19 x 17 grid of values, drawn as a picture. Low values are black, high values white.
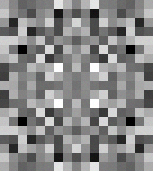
There is no seam. No row or column stands out. The values follow a bell shape. No overall slope runs across the table. The centre is the ninth with the highest average. It mirrors both left to right and top to bottom.
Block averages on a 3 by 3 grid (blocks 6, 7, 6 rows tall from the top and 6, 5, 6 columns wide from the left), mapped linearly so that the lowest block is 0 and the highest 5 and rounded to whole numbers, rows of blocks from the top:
101 | 252 | 101
